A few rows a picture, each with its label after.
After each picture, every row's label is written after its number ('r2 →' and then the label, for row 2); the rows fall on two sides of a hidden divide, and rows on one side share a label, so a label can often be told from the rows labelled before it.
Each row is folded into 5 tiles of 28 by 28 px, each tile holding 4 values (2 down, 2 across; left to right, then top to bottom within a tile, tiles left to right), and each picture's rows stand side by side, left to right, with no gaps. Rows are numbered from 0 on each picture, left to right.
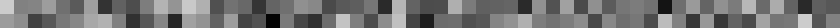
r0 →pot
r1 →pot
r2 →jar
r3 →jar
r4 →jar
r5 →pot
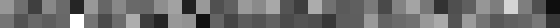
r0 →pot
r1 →jar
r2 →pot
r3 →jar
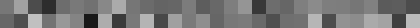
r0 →jar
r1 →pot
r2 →pot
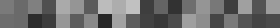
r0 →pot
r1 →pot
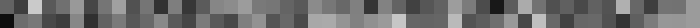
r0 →jar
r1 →jar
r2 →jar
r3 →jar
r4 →jar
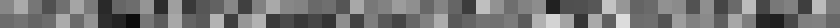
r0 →pot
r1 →jar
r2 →pot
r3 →jar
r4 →pot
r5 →jar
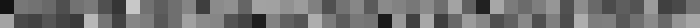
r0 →pot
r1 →pot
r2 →jar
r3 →pot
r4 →jar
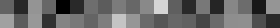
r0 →jar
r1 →pot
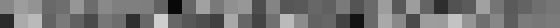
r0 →jar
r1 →pot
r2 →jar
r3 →jar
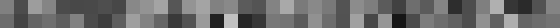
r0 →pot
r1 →pot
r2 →pot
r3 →pot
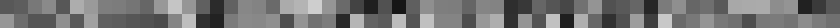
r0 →pot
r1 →jar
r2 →jar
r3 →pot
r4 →jar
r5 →pot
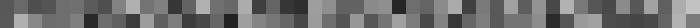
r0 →jar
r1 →jar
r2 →jar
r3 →jar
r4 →jar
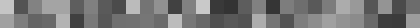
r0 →pot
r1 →jar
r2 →pot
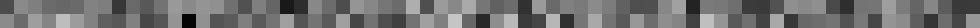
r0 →pot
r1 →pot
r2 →pot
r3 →pot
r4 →jar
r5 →jar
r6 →pot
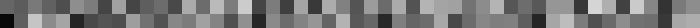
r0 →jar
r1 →pot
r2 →pot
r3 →pot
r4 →pot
